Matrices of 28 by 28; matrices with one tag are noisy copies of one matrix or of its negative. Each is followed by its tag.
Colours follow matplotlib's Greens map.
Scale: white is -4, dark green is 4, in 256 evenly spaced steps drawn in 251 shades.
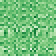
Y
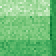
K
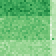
K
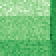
K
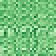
Y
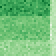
K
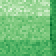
K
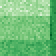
K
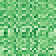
Y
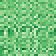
Y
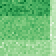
K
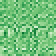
Y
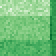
K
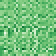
Y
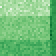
K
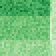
K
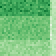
K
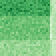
K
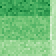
K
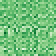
Y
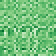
Y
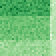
K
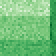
K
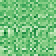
Y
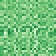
Y
